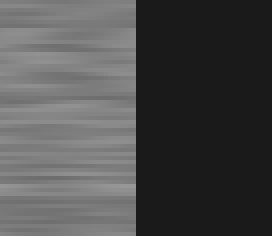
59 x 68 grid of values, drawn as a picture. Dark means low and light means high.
It is made of 1 by 2 panels. Panel 1,1: middling, streaked across, faint in contrast. Panel 1,2: very low, flat.
